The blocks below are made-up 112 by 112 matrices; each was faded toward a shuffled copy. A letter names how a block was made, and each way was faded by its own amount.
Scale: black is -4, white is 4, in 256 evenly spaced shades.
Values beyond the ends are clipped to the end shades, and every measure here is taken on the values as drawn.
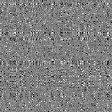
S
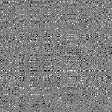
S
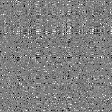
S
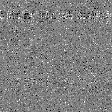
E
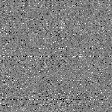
E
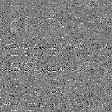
E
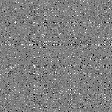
S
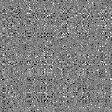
S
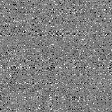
E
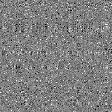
E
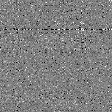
E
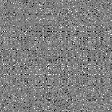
S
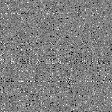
E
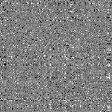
E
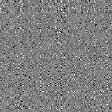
S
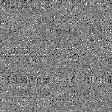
E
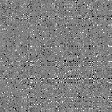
S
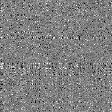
E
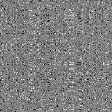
E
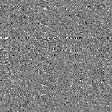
E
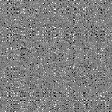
S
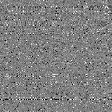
E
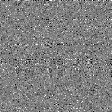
E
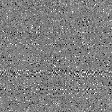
E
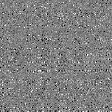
E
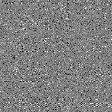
E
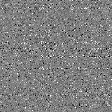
E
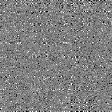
E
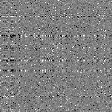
S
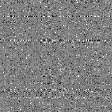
S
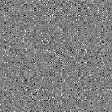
S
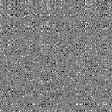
S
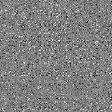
E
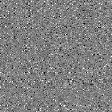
E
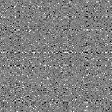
S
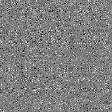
E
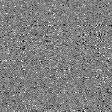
E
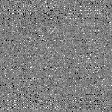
E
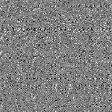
E
